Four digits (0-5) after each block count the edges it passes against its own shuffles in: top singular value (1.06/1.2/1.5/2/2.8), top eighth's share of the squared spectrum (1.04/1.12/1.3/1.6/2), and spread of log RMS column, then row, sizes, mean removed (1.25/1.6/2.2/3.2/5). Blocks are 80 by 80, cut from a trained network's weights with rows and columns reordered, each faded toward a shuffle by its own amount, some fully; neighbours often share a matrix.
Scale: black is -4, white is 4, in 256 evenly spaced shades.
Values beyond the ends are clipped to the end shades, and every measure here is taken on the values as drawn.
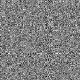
3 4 2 2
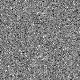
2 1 0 0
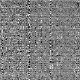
3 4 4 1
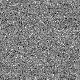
1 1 0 0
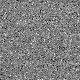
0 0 0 0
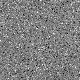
0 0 0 0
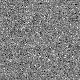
0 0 0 0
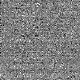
2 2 2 0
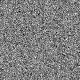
0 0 0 0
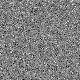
0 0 0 0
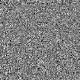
2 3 2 2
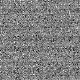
2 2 2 0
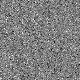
1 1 1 0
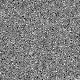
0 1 0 0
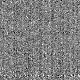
3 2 0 2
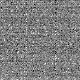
3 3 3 0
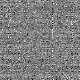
3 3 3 0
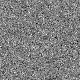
1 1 0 0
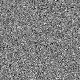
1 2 1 0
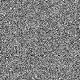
3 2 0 1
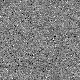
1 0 0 0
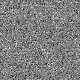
1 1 0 0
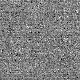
2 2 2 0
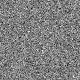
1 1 0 0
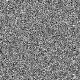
2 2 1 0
